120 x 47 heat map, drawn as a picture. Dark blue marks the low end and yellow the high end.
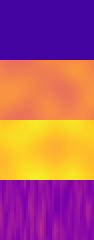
It is made of 4 by 1 panels. Panel 1,1: very low, flat. Panel 2,1: high, smooth, faint in contrast. Panel 3,1: very high, smooth, faint in contrast. Panel 4,1: low, streaked downward, faint in contrast.
